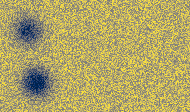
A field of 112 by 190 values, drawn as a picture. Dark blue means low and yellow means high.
Neither half mirrors the other. The ninth with the lowest average is the bottom left. Overall the values sit about 70% of the way up the scale. There are two dips.
